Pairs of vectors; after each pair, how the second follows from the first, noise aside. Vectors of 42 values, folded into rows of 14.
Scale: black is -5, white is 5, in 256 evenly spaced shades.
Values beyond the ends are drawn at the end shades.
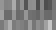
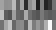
scaled up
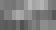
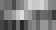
scaled up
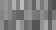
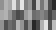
scaled up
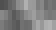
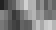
scaled up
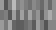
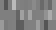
partly zeroed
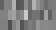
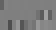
partly zeroed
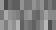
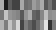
scaled up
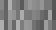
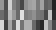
scaled up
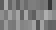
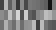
scaled up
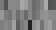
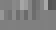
partly zeroed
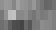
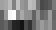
scaled up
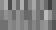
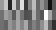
scaled up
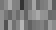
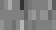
partly zeroed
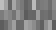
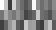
scaled up
